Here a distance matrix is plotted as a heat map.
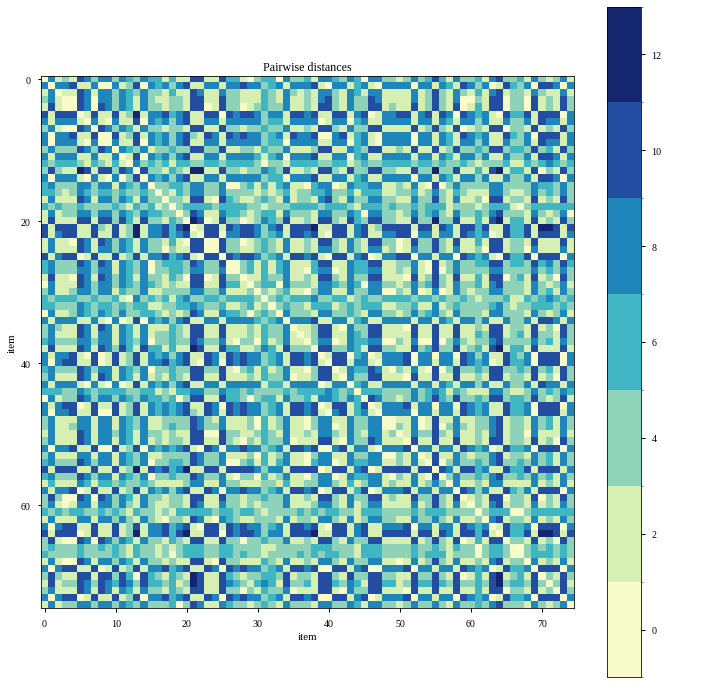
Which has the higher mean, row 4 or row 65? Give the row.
65
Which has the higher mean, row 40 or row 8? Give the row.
40
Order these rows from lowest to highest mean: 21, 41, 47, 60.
60, 41, 47, 21
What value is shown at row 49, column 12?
6
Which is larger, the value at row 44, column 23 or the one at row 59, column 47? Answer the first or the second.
the second
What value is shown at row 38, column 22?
10
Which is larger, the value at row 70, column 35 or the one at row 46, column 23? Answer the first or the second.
the second
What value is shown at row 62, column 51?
2
